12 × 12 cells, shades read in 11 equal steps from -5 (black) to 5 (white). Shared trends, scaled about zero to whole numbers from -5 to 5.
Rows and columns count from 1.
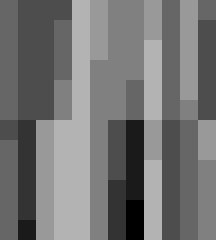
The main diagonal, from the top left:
-1 -2 -2 -1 2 0 -2 -4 2 -2 -1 0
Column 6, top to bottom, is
1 1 1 0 0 0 0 0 0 0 0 0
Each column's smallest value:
-2 -4 -2 -2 2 0 -3 -5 1 -2 -1 -2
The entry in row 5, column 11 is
1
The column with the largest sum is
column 5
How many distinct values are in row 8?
7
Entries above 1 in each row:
1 1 2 2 2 2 2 2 3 3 3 3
